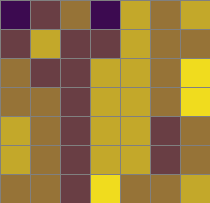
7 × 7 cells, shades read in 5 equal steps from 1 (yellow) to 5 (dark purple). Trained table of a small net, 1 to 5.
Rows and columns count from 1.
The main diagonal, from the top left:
5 2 4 2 2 4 2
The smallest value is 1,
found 3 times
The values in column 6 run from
3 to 4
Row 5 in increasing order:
2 2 2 3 3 4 4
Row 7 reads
3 3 4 1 3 3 2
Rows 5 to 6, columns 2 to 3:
3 4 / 3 4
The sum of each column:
22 22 27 18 15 23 15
